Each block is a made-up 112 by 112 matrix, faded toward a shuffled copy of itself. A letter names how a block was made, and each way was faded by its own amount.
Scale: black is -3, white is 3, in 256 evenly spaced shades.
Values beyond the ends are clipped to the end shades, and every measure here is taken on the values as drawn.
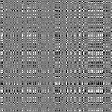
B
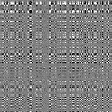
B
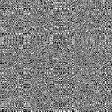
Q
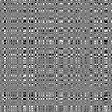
B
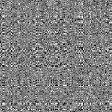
Q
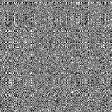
Q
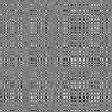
B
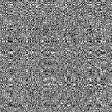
Q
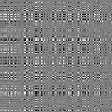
B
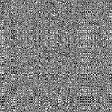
Q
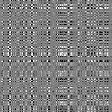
B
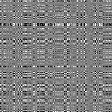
B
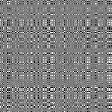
B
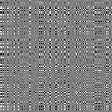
B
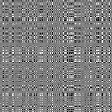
B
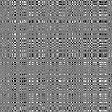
B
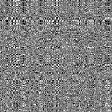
Q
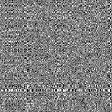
Q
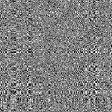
Q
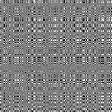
B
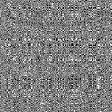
Q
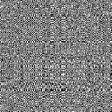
Q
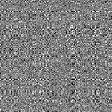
Q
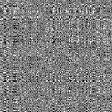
Q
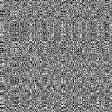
Q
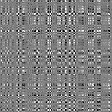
B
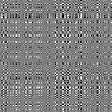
B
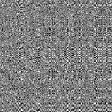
Q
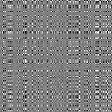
B
